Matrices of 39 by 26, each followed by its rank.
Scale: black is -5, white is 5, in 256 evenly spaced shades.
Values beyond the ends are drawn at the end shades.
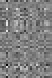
three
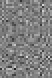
five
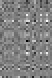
three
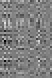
three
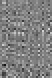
five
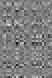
three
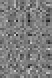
five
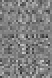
five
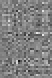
five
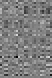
three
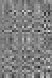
three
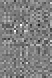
five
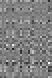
three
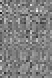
five
